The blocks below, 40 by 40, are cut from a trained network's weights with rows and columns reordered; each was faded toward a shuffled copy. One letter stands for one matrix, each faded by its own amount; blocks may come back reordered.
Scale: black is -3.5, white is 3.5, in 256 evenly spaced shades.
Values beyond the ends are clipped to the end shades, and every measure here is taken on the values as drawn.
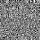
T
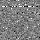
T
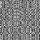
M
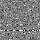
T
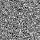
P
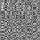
M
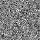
P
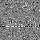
T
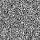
P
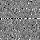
T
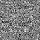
T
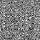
T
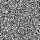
P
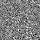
P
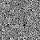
P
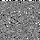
T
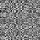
M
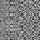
M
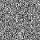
T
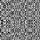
M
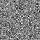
P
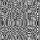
M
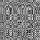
M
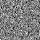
P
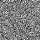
T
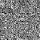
T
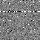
T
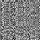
M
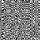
M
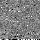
T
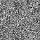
P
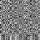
M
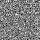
P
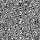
P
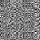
M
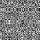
M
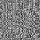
M
